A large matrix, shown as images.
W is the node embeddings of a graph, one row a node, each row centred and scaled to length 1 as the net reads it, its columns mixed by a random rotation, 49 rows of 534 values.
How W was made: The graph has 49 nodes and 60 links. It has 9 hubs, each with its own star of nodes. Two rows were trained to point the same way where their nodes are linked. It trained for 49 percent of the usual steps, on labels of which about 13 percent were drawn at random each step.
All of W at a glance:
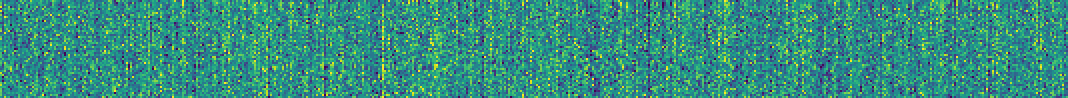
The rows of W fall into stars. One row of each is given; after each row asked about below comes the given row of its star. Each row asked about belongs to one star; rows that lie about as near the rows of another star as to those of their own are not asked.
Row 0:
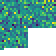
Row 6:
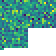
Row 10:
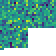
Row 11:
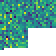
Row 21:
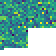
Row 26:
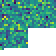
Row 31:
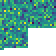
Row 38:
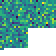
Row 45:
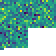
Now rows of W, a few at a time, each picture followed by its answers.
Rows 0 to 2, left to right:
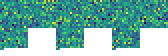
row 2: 31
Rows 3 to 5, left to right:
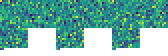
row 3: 10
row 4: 31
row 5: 45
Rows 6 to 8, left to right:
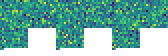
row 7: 21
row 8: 31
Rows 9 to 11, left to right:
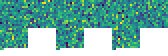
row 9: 0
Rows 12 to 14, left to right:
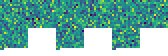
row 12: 6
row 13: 38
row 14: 31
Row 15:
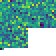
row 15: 10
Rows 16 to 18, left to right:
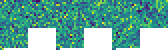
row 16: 38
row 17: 21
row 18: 38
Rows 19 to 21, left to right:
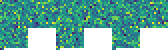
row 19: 21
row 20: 31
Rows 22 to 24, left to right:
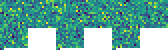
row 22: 21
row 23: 45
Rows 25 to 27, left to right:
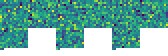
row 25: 31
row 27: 10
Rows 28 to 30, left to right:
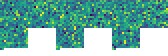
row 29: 38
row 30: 26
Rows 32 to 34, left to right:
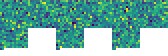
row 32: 6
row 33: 11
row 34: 11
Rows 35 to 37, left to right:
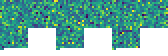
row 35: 26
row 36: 10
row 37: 26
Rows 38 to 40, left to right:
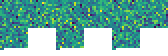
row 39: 11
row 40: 6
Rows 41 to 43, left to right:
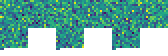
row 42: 11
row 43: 45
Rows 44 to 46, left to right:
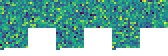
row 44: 10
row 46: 21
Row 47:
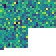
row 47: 21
